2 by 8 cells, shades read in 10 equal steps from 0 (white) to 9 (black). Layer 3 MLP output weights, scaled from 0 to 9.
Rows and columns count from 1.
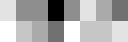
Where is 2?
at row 2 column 2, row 2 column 6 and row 2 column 7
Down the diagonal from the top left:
1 2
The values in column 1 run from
0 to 1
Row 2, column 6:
2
